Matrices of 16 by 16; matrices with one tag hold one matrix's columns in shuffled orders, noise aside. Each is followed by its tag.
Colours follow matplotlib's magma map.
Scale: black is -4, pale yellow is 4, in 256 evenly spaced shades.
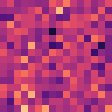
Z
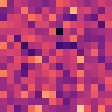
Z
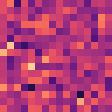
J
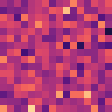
Z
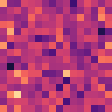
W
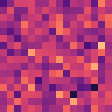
J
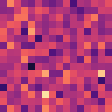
W
